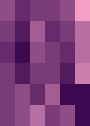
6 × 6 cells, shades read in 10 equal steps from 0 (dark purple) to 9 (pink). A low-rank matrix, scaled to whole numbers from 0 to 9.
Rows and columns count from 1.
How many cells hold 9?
1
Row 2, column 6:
6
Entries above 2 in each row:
5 4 3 4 3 5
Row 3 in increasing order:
0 2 2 3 4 6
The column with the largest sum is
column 6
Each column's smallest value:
2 0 2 2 0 0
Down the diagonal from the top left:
4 1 4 3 0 0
